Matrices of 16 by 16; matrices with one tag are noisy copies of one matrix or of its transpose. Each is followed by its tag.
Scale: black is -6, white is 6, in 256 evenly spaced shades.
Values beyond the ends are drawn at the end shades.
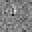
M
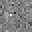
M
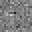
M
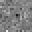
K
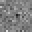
K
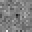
K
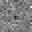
K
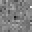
K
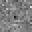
K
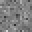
K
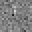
M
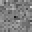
K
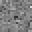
K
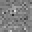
M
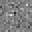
M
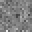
K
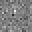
M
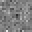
K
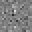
M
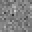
M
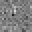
M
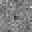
K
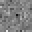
K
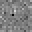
M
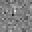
M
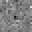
K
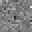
K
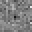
K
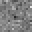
K
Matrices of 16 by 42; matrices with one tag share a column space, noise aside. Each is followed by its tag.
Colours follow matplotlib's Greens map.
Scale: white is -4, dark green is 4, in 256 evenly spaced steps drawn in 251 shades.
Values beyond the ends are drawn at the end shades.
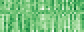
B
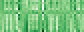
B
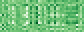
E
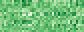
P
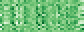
E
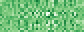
P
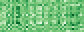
E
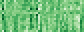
B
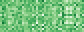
E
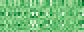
P
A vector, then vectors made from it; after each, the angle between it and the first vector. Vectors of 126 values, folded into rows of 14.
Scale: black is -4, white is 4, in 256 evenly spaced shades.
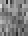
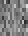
orthogonal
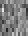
partly opposed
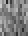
nearly parallel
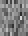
partly aligned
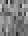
nearly parallel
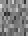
partly aligned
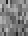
nearly parallel
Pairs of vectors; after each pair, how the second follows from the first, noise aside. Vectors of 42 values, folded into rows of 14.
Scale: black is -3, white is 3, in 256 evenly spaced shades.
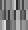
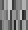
wrapped around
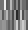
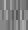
shrunk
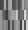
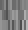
shrunk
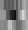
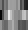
wrapped around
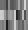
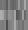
shrunk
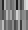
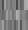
shrunk
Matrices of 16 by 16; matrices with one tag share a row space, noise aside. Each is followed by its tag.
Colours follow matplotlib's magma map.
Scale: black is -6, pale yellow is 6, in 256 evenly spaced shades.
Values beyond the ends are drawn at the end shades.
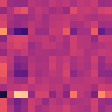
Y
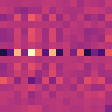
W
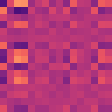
Y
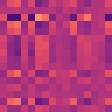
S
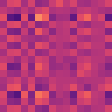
S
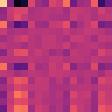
Y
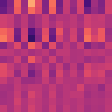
W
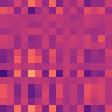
W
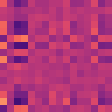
Y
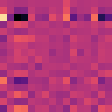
Y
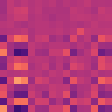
Y
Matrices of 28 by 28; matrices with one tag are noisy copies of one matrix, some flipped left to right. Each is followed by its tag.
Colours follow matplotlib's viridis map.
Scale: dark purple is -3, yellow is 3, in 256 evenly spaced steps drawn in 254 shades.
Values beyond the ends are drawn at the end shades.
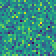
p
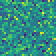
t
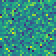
t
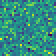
t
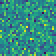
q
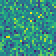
p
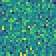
q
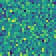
q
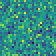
p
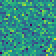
t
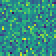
q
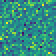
t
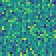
q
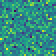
t
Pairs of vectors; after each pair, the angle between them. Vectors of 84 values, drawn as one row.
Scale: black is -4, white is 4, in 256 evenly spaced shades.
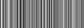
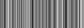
orthogonal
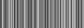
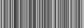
partly aligned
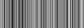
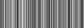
nearly opposite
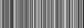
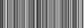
partly opposed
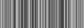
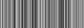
nearly parallel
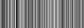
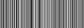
partly aligned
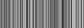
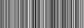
partly aligned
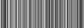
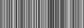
orthogonal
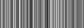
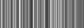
nearly parallel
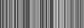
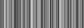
partly aligned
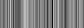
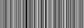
partly opposed
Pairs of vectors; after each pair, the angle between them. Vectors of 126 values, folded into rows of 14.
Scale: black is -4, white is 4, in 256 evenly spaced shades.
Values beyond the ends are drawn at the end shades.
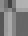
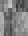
nearly opposite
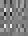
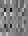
nearly opposite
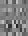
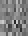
nearly parallel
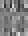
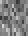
partly aligned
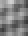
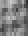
nearly parallel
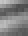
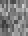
partly opposed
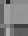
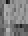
nearly parallel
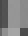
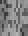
partly aligned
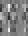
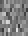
partly aligned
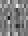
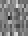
nearly parallel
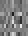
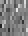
orthogonal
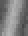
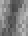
nearly opposite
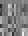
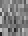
partly aligned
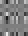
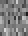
partly aligned
